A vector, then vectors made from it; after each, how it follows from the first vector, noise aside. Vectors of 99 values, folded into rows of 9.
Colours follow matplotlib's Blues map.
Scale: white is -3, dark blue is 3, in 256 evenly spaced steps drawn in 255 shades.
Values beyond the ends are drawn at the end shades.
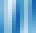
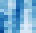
reversed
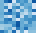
sign-scrambled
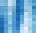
reversed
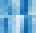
wrapped around
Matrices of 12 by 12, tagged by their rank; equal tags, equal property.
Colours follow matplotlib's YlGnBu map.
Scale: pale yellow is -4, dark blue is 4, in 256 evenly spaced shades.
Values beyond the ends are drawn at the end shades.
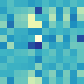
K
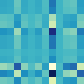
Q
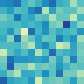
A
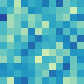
A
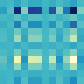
Q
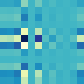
Q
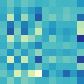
K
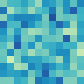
A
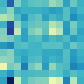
K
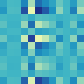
Q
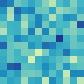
A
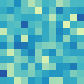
A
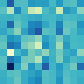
K
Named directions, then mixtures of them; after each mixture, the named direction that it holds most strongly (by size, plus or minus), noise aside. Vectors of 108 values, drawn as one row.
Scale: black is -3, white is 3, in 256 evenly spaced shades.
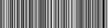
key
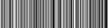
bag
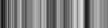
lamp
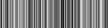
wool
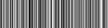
key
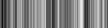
lamp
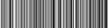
bag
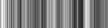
lamp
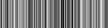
wool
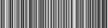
key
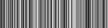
key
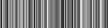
wool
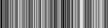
wool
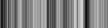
lamp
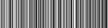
bag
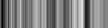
lamp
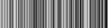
bag
